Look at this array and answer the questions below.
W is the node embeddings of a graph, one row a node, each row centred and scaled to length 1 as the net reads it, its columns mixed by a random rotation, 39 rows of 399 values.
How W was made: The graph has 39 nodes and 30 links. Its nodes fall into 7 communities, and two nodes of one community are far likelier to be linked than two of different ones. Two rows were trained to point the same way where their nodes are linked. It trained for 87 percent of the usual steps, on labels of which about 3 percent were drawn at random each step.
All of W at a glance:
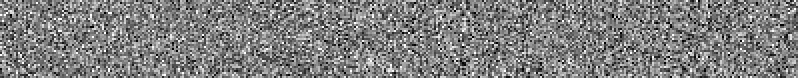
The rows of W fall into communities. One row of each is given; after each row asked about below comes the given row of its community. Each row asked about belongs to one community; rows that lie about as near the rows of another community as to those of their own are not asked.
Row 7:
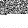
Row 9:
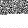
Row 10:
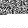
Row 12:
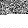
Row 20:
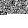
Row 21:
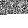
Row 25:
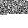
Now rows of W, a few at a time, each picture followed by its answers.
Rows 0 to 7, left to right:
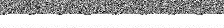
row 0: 10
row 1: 9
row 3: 10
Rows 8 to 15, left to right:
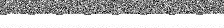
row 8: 7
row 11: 10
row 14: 10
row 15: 9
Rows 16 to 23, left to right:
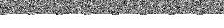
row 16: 25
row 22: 9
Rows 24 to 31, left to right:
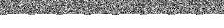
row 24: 21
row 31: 20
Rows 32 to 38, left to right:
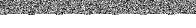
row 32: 7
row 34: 20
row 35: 20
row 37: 7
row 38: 12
